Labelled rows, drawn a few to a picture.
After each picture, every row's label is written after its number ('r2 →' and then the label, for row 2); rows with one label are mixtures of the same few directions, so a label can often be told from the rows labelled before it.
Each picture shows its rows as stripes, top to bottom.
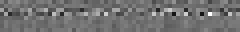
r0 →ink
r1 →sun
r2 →sun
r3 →ink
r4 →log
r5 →sun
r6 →sun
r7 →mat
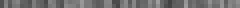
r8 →sun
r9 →sun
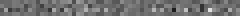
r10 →mat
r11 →log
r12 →ink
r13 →mat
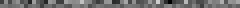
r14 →sun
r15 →log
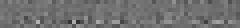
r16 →ink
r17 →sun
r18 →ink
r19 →sun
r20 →log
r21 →mat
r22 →mat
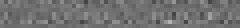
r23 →ink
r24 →mat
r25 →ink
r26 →ink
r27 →ink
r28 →sun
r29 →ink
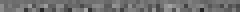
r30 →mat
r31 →sun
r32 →log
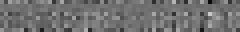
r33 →ink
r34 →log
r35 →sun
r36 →ink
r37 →mat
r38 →ink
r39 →ink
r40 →log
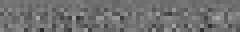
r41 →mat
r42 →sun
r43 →ink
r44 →sun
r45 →mat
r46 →mat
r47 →ink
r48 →log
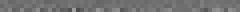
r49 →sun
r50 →log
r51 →mat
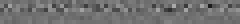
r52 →mat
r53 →ink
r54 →sun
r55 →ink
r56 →sun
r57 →sun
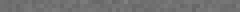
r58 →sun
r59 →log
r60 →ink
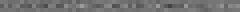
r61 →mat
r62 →sun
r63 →mat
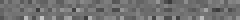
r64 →sun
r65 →mat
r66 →mat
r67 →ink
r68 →log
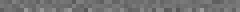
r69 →mat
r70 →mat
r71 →log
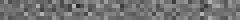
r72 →ink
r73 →mat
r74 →log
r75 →log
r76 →ink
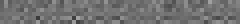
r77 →ink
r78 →sun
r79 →log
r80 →mat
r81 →mat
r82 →mat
